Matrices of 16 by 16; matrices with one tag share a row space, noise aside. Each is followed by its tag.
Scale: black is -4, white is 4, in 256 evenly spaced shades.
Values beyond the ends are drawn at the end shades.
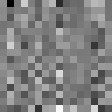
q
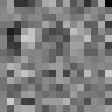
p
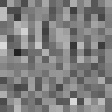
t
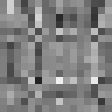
q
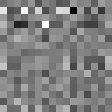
t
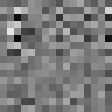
p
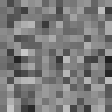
p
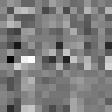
p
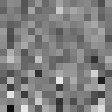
q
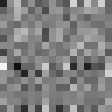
t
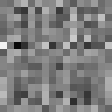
t
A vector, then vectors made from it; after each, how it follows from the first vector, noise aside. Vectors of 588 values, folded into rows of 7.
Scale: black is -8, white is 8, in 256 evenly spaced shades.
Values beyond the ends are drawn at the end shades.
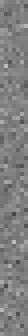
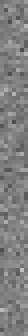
reversed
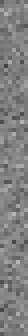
negated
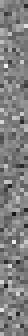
scaled up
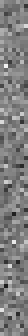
scaled up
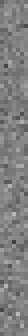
negated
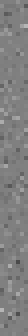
partly zeroed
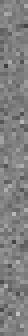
negated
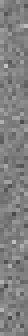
copied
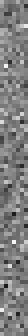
scaled up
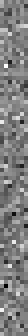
scaled up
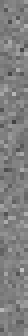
reversed
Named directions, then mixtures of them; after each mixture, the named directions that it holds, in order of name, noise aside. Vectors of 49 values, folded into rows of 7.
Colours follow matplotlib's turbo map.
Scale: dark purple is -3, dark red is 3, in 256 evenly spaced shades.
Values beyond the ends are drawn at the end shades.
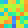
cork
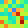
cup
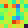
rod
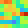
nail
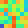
cork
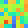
cork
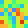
cork, cup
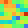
nail, rod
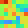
cork, nail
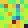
rod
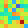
cup, rod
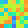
cork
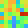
cork, nail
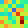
cup
